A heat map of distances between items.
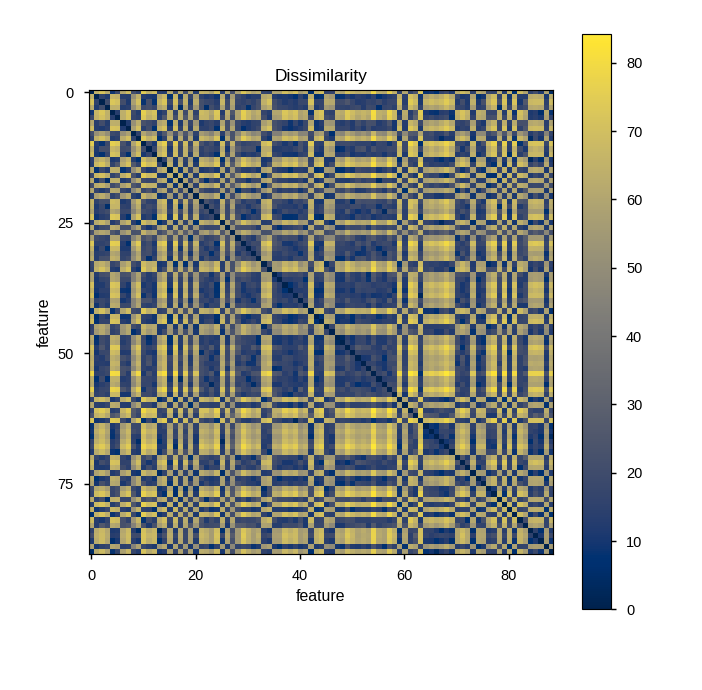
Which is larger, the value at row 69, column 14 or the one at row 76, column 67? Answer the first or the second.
the first
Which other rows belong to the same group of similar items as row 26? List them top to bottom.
1, 2, 3, 6, 7, 10, 11, 12, 15, 17, 19, 21, 22, 23, 24, 28, 29, 30, 31, 32, 35, 36, 37, 38, 39, 40, 41, 43, 44, 47, 48, 49, 50, 51, 52, 53, 54, 55, 56, 57, 58, 60, 63, 70, 71, 72, 74, 75, 78, 80, 82, 83, 87
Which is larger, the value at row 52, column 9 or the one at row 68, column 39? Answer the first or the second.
the second
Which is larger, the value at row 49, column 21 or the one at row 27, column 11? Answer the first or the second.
the second
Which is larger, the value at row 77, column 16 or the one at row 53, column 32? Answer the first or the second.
the second
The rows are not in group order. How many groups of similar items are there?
2
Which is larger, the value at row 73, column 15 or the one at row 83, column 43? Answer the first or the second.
the first
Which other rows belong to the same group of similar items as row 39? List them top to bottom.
1, 2, 3, 6, 7, 10, 11, 12, 15, 17, 19, 21, 22, 23, 24, 26, 28, 29, 30, 31, 32, 35, 36, 37, 38, 40, 41, 43, 44, 47, 48, 49, 50, 51, 52, 53, 54, 55, 56, 57, 58, 60, 63, 70, 71, 72, 74, 75, 78, 80, 82, 83, 87
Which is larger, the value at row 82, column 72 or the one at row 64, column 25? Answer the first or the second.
the second
